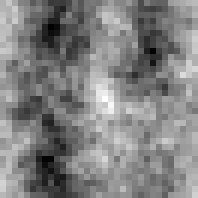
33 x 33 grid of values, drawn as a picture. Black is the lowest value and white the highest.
No lone cell stands out from its neighbours. The ninth with the highest average is the centre. No single row or column stands out from its neighbours. Upright stripes repeat 2 times across the table.
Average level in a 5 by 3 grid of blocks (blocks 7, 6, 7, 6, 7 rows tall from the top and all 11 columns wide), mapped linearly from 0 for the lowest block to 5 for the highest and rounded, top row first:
1 2 1 / 1 2 1 / 1 5 3 / 1 4 4 / 0 3 3
